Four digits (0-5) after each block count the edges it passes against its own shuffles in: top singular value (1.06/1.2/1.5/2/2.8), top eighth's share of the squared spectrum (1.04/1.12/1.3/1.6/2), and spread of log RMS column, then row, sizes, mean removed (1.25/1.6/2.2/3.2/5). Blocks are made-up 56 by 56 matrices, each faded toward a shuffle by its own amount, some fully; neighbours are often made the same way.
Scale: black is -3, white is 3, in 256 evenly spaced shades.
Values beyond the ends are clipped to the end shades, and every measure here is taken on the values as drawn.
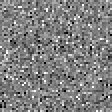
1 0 0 0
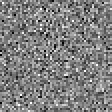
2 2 0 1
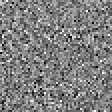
2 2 0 0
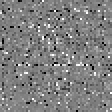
2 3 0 2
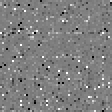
2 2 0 0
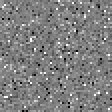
0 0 0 0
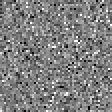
0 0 0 0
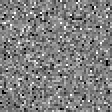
0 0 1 0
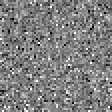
0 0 0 0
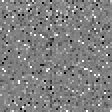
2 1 0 0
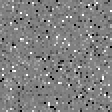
0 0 0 0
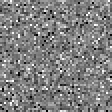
2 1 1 0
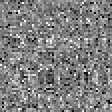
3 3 1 1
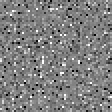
1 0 0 0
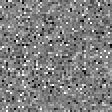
2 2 1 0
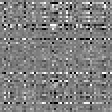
4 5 3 4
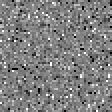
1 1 0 0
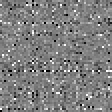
3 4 1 2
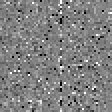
2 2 1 0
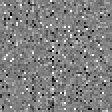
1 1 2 0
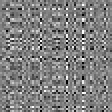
5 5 4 4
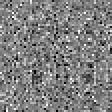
3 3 1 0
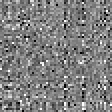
4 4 2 2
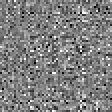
4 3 1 2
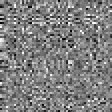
4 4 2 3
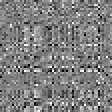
5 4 3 3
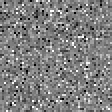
1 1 0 0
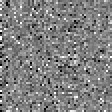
3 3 2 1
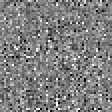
4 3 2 2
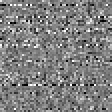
2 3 0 3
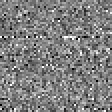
1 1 0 3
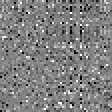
4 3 2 1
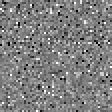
1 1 0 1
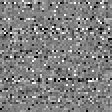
2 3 0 3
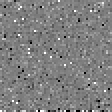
3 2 0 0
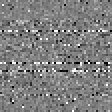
3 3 0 3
